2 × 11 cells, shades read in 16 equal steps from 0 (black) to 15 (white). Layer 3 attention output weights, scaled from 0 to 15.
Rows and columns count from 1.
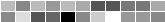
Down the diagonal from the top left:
11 13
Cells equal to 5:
3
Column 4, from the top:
9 6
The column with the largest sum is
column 2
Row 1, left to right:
11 8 11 9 11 10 5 5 7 7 10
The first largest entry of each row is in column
1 8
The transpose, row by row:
11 8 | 8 13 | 11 5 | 9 6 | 11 0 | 10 8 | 5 12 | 5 15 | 7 9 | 7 9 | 10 8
